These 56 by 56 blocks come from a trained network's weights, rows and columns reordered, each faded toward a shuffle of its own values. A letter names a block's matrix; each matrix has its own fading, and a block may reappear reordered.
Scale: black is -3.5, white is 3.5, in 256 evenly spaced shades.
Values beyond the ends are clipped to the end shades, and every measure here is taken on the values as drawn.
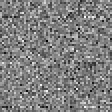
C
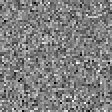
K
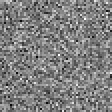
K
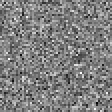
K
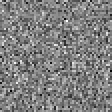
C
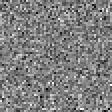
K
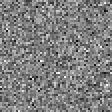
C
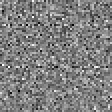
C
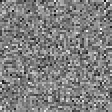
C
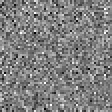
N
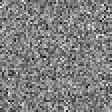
K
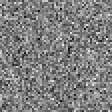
K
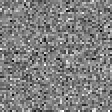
N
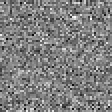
C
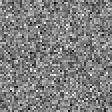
K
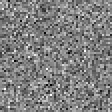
K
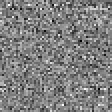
C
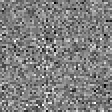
N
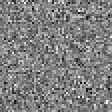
N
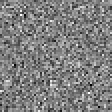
C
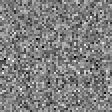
K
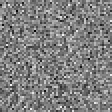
K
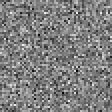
C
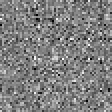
N
